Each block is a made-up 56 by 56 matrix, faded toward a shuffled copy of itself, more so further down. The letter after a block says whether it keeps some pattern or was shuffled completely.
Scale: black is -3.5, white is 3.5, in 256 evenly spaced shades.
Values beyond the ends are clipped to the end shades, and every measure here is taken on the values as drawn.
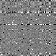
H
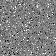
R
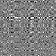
H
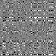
H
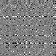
H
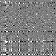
H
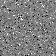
R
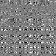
H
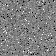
R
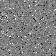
R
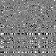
H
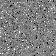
R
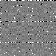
H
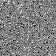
R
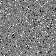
R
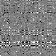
H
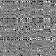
H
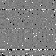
H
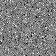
R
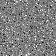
R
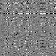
H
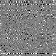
H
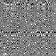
H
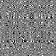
H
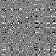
H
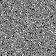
R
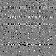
H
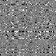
H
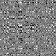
H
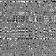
H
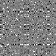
H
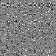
H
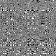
H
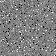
R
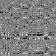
H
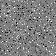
R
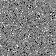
R
